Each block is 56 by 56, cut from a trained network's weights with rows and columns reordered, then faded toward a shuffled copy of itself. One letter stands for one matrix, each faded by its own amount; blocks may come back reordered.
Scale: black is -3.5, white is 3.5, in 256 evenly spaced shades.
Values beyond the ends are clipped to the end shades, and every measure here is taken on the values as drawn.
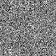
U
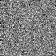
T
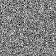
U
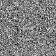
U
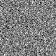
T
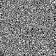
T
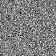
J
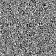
J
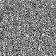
J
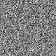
T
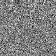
T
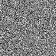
T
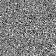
J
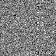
U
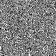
J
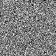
T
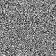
T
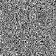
U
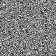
T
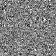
U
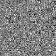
U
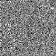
U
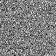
T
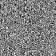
T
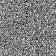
U
